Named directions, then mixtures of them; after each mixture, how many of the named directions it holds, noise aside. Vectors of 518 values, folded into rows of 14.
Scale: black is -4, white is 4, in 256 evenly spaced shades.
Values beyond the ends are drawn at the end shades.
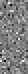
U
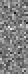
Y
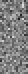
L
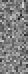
one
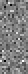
one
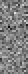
two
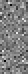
two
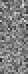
two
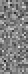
three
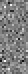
one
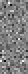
one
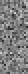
two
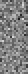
one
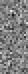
three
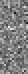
one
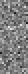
one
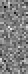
two
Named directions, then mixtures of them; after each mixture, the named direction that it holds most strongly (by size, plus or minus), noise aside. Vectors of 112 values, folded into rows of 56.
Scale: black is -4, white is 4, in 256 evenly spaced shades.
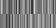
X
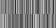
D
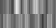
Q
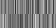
D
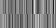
D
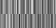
X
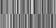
X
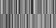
X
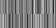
D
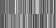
D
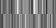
Q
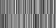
D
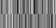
X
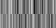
X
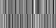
D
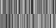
X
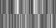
Q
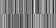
D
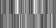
Q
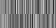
D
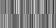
D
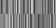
X
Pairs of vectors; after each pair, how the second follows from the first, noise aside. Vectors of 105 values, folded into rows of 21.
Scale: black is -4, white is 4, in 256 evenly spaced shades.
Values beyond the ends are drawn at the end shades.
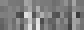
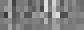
reversed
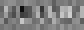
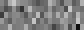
shuffled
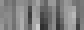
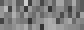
shuffled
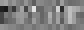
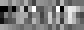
scaled up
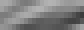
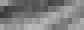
reversed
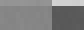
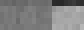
negated
